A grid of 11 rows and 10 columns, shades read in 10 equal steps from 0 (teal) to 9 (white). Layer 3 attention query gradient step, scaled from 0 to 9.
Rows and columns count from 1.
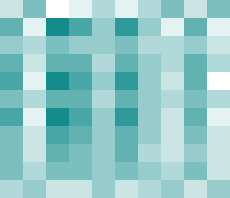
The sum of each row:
63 43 53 45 42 46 41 47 51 49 60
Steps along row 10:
up down same up down up up down up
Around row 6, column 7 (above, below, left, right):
5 5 3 6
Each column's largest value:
7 8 9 8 6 8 6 8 7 9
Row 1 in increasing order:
4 4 4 6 6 7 7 8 8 9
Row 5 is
2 8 0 2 5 1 5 7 3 9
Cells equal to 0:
3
